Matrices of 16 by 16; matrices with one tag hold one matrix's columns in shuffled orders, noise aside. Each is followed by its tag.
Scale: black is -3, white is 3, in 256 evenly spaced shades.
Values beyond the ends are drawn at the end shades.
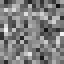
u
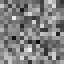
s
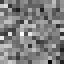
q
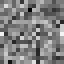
q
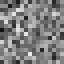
u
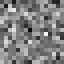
u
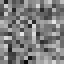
q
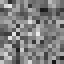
q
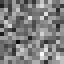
s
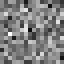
u
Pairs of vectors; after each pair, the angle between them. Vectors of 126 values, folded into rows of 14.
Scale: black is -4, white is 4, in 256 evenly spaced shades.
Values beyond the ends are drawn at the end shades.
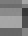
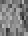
partly aligned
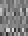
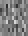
partly opposed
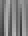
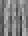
nearly parallel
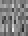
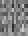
nearly opposite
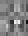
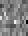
partly aligned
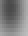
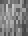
partly opposed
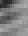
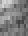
nearly opposite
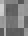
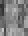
nearly opposite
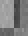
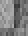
nearly parallel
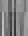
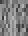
partly opposed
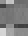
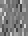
orthogonal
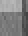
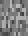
orthogonal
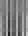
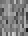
partly opposed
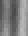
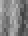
nearly opposite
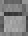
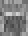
nearly opposite
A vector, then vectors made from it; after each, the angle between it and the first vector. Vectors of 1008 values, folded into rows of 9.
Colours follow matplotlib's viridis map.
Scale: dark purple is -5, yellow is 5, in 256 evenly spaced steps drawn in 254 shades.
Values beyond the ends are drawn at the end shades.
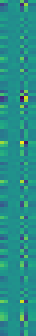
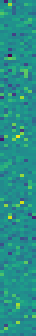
orthogonal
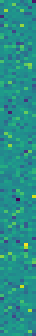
orthogonal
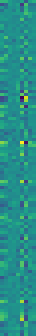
nearly parallel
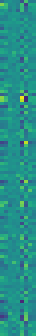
nearly opposite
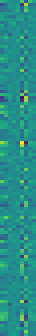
nearly parallel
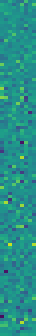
partly opposed
